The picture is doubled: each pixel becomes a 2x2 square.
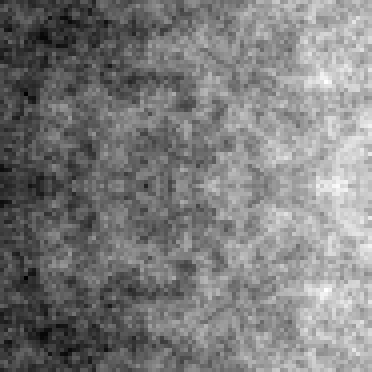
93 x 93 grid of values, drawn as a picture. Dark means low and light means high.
Slope: up to the right. Stripes: none. Mirror symmetry: top to bottom. Ninth with the highest average: middle right. Grain: blotchy.
